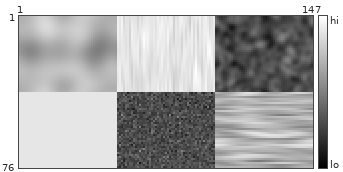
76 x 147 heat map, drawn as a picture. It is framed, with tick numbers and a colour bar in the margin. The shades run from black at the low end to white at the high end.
The table splits into 2 rows of 3 panels. Panel 1,1: high, smooth. Panel 1,2: very high, streaked downward, faint in contrast. Panel 1,3: low, blotchy. Panel 2,1: very high, flat. Panel 2,2: low, fine-grained. Panel 2,3: high, streaked across.
